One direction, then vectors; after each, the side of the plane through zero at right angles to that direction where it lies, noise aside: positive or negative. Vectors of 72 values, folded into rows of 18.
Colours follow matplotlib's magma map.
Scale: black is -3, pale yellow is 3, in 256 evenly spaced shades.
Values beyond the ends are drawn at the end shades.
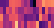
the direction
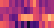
negative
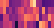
negative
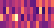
positive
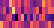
positive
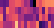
positive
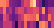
negative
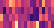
positive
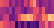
negative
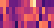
negative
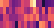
negative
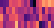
positive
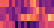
negative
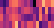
positive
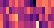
positive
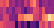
negative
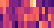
negative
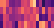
negative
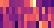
negative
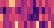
positive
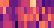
negative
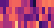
positive
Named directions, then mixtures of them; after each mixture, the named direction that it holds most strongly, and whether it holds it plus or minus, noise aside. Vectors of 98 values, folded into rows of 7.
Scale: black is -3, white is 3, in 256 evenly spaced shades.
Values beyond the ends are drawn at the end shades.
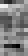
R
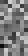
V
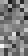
V, minus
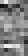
R, minus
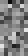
V, minus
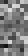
V, plus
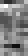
R, plus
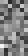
V, minus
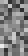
V, minus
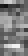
R, minus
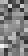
V, minus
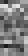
R, plus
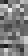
V, plus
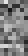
V, minus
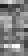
R, minus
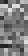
V, plus
